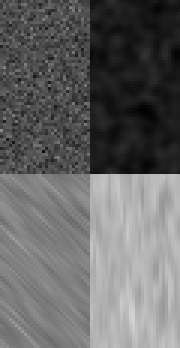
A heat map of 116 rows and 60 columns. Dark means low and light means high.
It is made of 2 by 2 panels. Panel 1,1: low, fine-grained. Panel 1,2: very low, blotchy, faint in contrast. Panel 2,1: middling, slanting down to the right, faint in contrast. Panel 2,2: high, streaked downward, faint in contrast.
